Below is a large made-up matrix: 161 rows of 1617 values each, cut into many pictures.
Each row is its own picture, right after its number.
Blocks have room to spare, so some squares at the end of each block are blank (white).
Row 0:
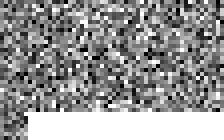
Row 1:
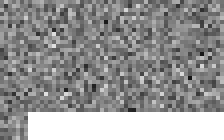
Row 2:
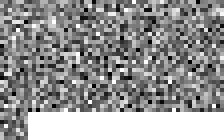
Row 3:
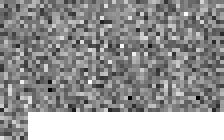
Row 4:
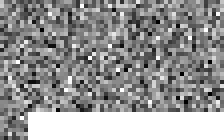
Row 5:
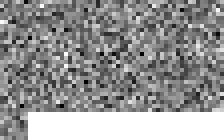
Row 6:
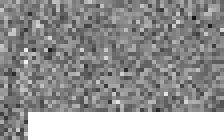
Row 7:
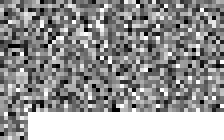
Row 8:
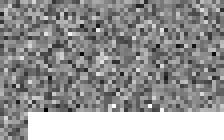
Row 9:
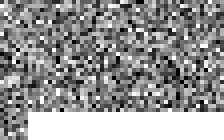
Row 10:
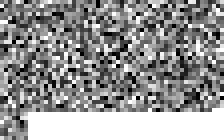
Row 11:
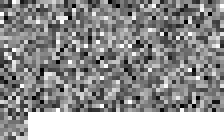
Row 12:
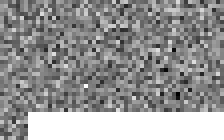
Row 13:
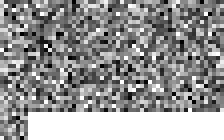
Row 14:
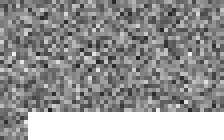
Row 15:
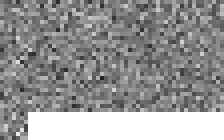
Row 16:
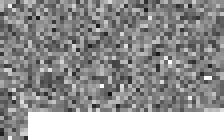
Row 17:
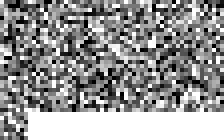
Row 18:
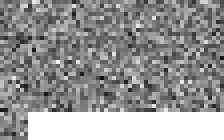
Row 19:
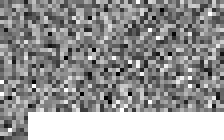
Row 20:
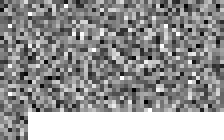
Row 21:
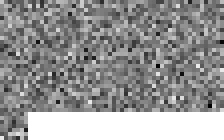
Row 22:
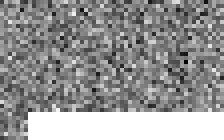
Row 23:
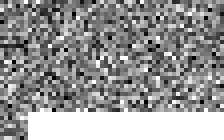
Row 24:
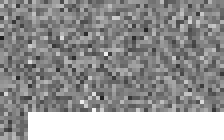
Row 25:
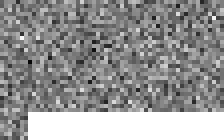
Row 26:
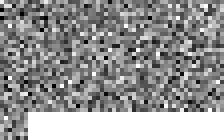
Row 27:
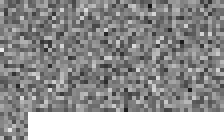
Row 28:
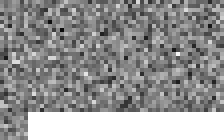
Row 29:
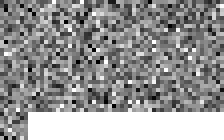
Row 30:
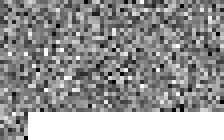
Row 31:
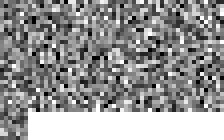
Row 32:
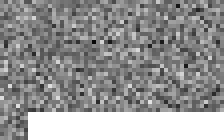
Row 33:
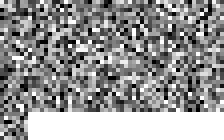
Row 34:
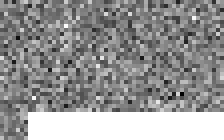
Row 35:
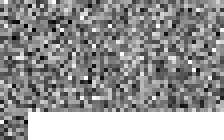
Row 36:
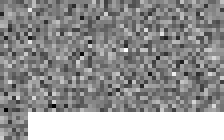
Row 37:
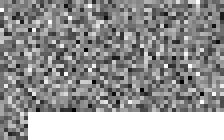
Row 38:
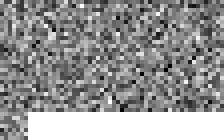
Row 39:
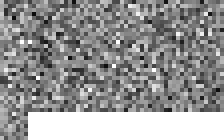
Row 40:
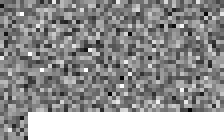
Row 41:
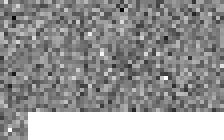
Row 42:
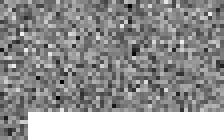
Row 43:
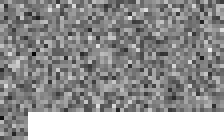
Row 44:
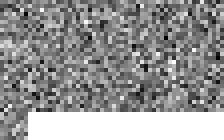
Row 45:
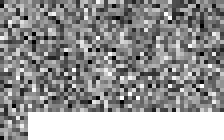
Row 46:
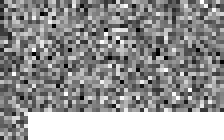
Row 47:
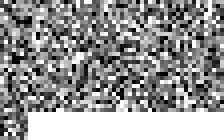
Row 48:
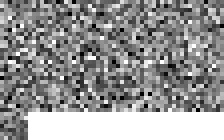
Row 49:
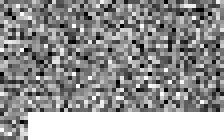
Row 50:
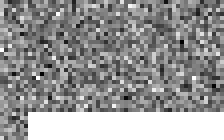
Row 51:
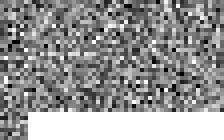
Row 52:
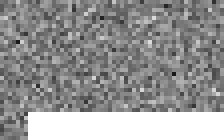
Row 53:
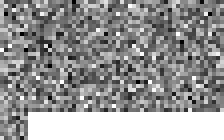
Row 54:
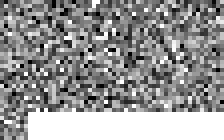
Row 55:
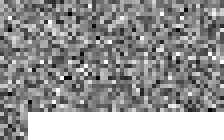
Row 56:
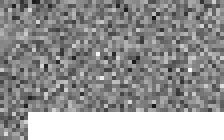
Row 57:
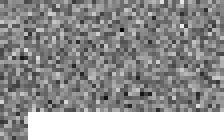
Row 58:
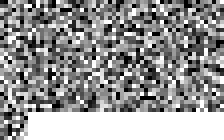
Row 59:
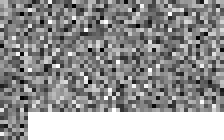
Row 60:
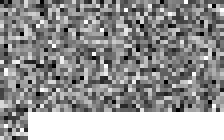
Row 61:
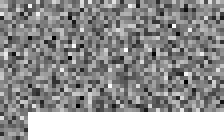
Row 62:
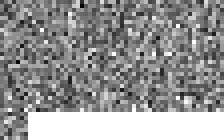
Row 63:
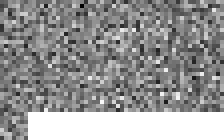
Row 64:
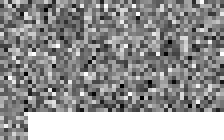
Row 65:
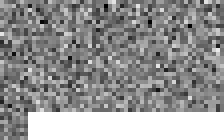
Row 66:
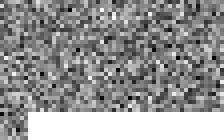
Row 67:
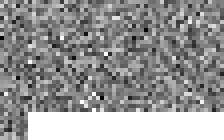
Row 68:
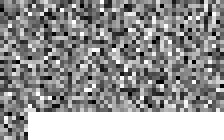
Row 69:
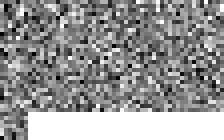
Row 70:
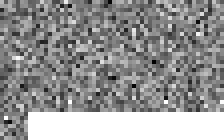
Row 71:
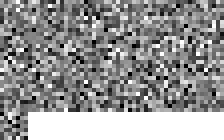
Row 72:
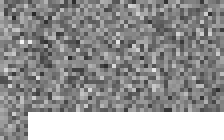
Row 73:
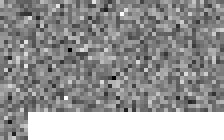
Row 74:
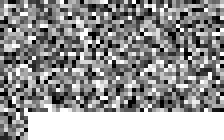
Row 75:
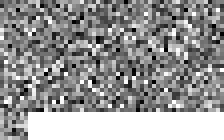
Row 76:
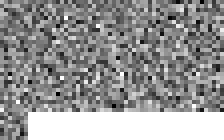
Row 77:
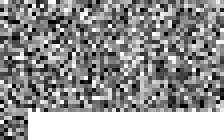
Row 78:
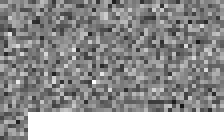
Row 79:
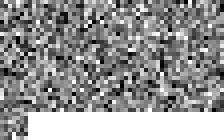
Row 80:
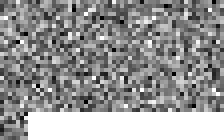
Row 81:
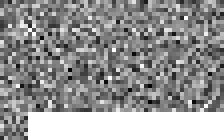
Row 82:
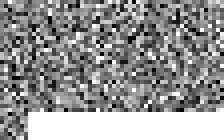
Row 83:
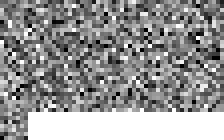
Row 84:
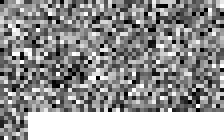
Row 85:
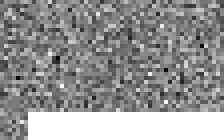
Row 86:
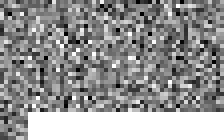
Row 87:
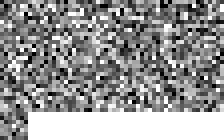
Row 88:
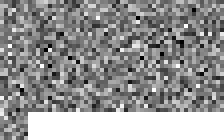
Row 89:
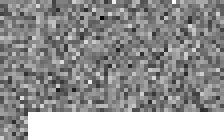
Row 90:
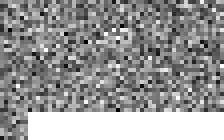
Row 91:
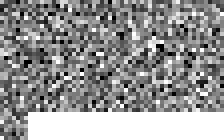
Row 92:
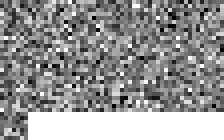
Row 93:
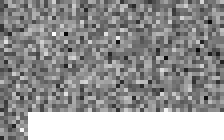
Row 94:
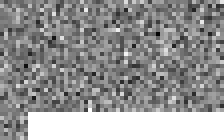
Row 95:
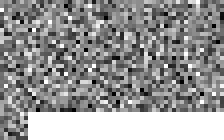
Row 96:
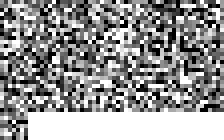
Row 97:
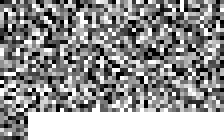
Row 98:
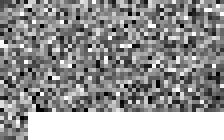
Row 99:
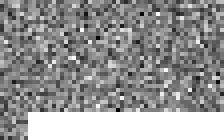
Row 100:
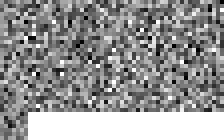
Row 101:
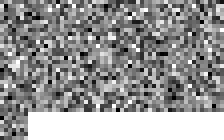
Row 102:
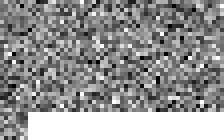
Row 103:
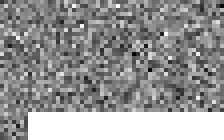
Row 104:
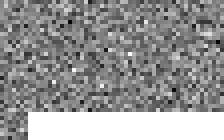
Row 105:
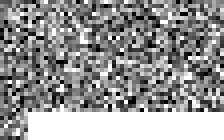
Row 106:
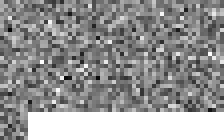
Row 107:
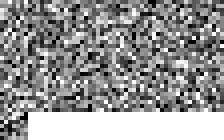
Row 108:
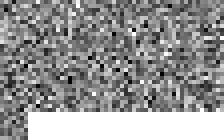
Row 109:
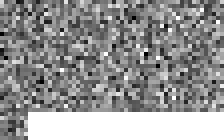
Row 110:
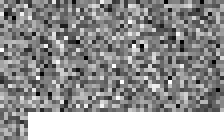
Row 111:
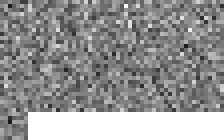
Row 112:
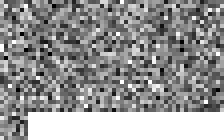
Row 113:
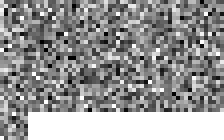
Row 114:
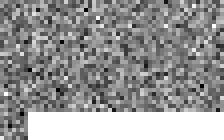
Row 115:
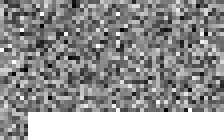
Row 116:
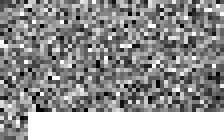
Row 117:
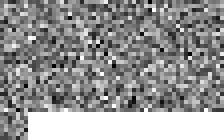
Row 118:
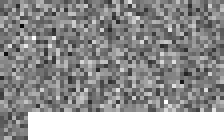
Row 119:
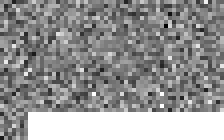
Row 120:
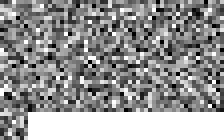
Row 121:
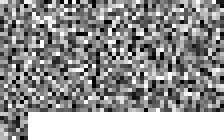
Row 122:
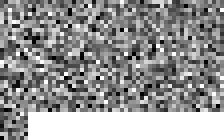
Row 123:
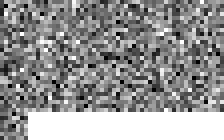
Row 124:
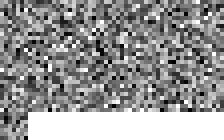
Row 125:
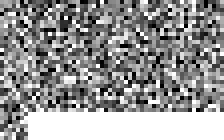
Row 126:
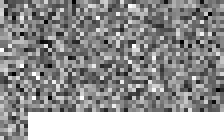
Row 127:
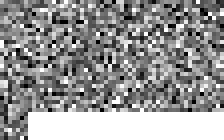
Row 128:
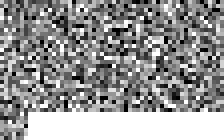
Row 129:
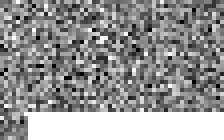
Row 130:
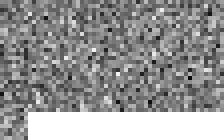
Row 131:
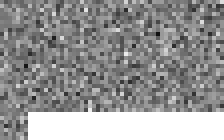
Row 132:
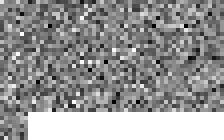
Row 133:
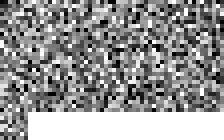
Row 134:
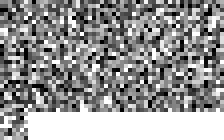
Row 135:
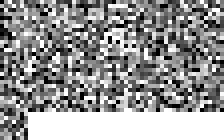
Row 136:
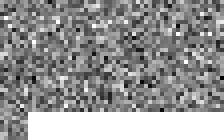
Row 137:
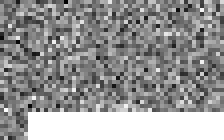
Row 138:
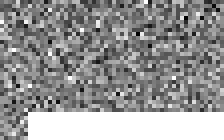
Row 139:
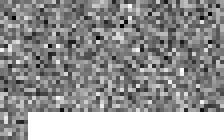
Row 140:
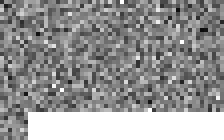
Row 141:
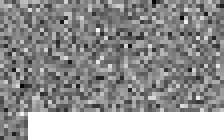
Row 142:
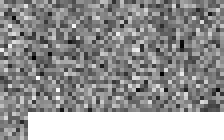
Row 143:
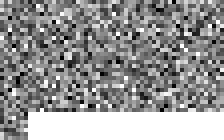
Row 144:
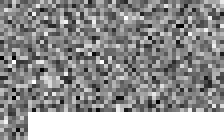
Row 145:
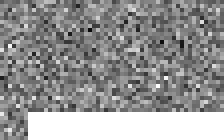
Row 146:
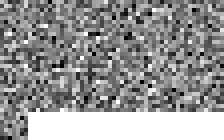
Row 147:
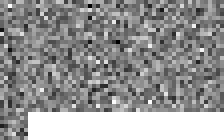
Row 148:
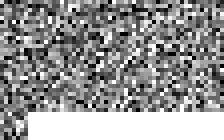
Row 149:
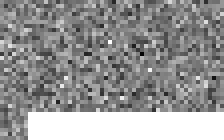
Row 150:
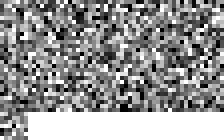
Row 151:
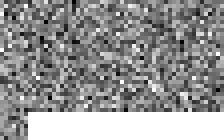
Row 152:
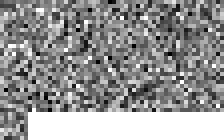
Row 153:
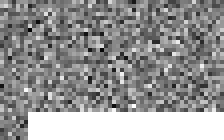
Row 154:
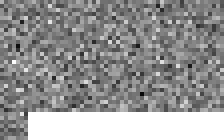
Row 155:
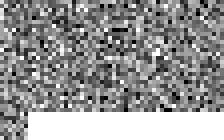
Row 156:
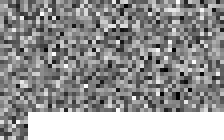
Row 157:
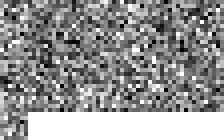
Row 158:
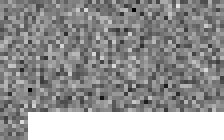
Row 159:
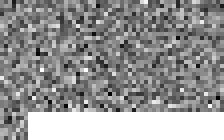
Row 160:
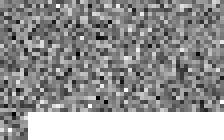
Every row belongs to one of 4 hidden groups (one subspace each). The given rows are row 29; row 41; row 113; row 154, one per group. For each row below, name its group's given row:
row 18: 29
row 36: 29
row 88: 113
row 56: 29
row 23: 29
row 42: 113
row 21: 41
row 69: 41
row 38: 41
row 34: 29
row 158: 113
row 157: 113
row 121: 154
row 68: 41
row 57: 154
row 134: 41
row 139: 113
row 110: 113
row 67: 154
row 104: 154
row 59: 29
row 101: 41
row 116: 29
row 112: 113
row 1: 41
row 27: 113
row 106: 154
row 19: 41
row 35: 154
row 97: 41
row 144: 29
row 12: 113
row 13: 113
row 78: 154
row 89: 154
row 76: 29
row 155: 113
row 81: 29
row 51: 113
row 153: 29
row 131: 41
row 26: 41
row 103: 29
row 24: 154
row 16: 29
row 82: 154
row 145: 113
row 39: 113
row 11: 29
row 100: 154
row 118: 41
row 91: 154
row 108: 41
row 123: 113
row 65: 29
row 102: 29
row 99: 113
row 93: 113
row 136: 154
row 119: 41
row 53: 113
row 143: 154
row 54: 154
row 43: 41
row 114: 154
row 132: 29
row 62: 41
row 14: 29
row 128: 113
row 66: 154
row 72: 113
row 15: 41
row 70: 41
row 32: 113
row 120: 41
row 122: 154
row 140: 41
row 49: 113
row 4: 41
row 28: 41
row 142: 113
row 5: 154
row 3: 29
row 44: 29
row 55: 154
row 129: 154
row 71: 113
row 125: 29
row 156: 113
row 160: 154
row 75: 154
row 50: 113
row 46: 113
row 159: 29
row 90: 113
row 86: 113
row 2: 154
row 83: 29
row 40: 29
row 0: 41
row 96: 113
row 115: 113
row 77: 154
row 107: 154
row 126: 113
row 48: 154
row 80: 154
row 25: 29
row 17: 154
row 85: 113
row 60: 41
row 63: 113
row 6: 41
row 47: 41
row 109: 41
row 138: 29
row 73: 41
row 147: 41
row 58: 154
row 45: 154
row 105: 154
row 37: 154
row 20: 41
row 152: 29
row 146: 154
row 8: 29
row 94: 41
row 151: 113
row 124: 29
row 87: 41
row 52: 154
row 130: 41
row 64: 41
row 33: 41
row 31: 41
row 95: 154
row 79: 41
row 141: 29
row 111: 29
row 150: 41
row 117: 154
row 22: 29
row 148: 154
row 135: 113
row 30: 154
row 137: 41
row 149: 29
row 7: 29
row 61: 41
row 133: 29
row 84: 154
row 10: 154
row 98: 29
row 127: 29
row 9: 154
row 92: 29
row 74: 154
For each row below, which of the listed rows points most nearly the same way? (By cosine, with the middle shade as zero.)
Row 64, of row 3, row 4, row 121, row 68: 4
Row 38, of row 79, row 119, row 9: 9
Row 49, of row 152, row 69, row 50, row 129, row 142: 142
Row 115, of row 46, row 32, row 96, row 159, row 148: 32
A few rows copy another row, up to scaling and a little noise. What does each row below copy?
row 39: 72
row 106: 55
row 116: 98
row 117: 74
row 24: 67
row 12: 156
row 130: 134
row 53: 13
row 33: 70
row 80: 52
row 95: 37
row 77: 35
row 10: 5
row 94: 131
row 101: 43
